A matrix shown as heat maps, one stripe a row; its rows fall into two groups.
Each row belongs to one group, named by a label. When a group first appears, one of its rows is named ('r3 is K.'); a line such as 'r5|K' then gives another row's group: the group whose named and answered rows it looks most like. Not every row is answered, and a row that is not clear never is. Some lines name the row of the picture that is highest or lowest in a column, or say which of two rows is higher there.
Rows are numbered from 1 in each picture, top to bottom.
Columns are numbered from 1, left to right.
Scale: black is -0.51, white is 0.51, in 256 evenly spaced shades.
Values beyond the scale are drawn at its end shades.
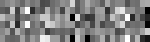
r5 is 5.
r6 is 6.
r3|6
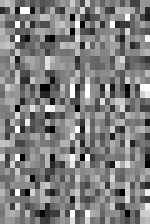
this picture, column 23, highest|4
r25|5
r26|5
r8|5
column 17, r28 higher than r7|Yes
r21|6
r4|5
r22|6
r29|6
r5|6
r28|5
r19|5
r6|5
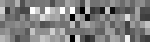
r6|6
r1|5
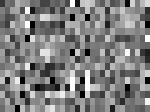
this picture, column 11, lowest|12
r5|5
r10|5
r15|5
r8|6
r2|5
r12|5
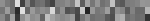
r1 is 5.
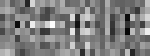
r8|6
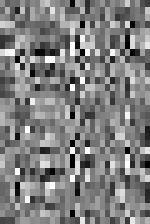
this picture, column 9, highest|24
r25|5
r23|6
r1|6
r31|6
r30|5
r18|6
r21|6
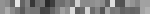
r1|5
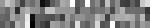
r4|5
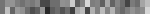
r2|5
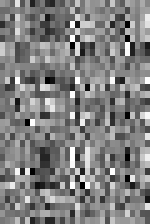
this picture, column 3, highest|27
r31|6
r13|6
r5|5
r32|5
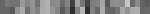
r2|6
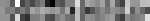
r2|6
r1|5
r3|5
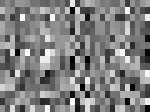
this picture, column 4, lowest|8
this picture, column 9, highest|9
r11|5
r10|6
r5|6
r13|6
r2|6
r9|6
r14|6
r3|5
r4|6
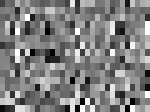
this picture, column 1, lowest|16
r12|6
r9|5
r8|5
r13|6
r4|5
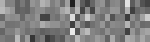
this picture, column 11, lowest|6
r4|6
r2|6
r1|6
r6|5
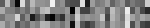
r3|5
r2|6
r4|6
